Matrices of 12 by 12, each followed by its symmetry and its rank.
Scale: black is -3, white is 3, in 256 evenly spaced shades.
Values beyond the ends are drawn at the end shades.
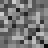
symmetric, full rank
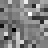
antisymmetric, full rank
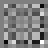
symmetric, rank one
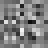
antisymmetric, rank two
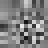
antisymmetric, rank two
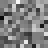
antisymmetric, full rank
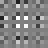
symmetric, rank one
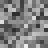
neither, full rank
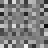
antisymmetric, rank two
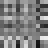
antisymmetric, rank two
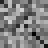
symmetric, full rank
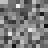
neither, full rank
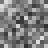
symmetric, full rank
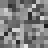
antisymmetric, full rank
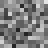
neither, full rank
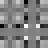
symmetric, rank one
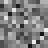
antisymmetric, full rank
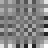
symmetric, rank one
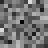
symmetric, full rank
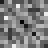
symmetric, full rank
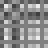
symmetric, rank one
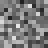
neither, full rank
